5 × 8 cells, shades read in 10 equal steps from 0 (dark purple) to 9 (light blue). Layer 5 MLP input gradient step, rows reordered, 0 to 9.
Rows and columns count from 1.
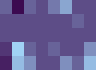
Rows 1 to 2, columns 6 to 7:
7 3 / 3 4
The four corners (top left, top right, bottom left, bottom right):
4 3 1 8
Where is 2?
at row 4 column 1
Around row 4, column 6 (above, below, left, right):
3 6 4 3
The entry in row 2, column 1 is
3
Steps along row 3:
same same same same same same same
